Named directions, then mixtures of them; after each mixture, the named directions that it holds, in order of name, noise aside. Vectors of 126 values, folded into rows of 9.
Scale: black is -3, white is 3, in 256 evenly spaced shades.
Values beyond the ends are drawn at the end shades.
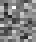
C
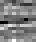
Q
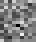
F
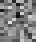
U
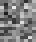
C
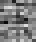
Q, U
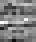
Q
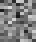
U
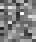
C, U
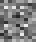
F, Q, U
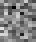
C, F, U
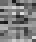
Q, U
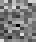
F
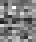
C, Q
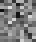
U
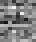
C, Q, U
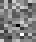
F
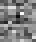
C, Q, U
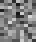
U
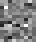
C, F, Q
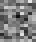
F, Q, U
